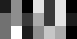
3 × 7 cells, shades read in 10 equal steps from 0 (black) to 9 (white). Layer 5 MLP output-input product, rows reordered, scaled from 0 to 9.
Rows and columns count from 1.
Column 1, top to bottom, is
1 4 4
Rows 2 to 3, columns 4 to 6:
6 2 8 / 5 7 6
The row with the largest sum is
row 3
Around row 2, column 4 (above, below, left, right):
8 5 2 2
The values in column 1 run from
1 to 4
